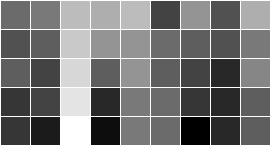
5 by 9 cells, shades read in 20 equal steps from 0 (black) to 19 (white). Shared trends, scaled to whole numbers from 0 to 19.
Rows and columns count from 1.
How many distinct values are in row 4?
7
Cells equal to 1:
1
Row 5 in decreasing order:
19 9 8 7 4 3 2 1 0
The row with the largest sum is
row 1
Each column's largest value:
8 9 19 13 14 8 11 6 13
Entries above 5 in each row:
8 9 6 4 4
